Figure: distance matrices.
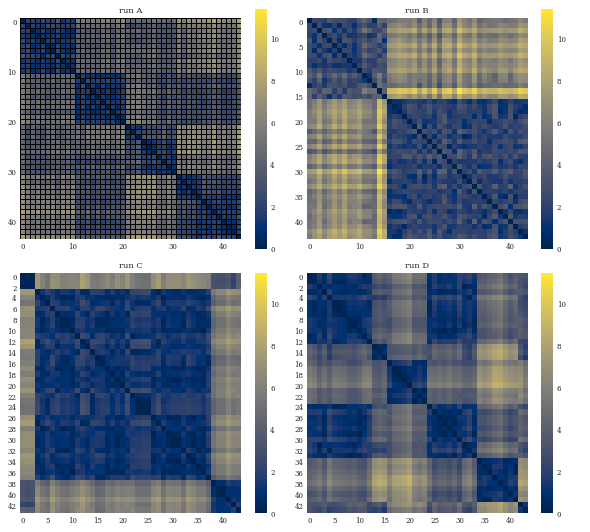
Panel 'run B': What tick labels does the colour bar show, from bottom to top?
0, 2, 4, 6, 8, 10
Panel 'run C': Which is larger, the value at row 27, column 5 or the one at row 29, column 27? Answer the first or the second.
the first
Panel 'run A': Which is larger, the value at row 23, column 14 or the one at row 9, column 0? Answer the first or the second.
the first
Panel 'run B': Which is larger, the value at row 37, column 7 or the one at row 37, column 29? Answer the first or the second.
the first
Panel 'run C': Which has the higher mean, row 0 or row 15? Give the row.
0
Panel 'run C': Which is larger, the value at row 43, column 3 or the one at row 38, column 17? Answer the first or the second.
the first
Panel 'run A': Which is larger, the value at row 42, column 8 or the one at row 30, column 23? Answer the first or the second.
the first
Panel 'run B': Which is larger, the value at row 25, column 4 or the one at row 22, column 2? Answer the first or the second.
the first
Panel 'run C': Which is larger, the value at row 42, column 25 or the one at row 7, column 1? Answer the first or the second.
the second
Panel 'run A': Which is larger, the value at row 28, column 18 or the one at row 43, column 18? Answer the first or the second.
the second
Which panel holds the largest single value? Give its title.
run B
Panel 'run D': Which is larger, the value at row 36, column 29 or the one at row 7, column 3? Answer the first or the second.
the first
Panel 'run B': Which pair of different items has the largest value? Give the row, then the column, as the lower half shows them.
30, 14
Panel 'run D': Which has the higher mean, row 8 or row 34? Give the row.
34
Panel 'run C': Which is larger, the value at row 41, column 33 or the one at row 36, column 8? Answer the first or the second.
the first
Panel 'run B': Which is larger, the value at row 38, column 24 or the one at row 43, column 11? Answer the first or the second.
the second
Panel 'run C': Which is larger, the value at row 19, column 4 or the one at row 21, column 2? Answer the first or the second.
the second
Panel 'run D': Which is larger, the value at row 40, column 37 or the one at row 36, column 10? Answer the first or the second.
the second
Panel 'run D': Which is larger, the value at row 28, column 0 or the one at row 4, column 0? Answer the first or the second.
the second
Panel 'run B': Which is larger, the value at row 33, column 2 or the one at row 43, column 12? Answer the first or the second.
the first
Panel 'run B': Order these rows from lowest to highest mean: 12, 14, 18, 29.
29, 18, 12, 14
